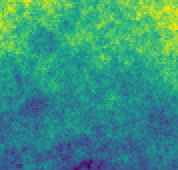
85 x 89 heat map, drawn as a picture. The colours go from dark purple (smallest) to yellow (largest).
No regular stripes run through it. Overall the values sit about 50% of the way up the scale. There are no lone odd cells. The field is mottled with small blotches. There is an overall slope up to the top. The ninth with the highest average is the top right.
